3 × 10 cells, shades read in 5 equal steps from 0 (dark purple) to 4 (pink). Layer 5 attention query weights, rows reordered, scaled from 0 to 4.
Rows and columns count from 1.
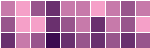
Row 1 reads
3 4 2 1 3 3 4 3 2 3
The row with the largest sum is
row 1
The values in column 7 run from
1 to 4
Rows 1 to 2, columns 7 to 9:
4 3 2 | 1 3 2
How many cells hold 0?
1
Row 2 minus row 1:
-1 0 2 0 -1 0 -3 0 0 1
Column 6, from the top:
3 3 2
